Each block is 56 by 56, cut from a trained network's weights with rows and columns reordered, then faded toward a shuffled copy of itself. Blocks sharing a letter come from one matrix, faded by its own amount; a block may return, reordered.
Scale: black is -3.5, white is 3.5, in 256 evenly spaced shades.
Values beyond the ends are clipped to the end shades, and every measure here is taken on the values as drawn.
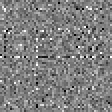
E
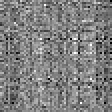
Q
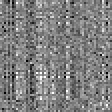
Q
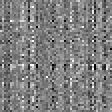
Q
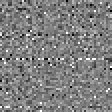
E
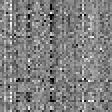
Q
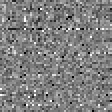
E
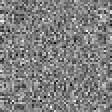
E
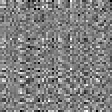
Q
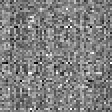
Q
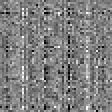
Q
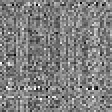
Q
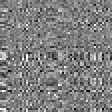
Q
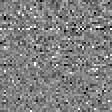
E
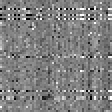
Q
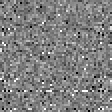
E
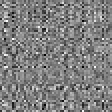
Q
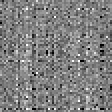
Q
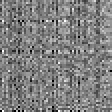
Q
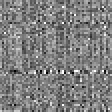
Q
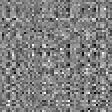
Q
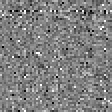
E
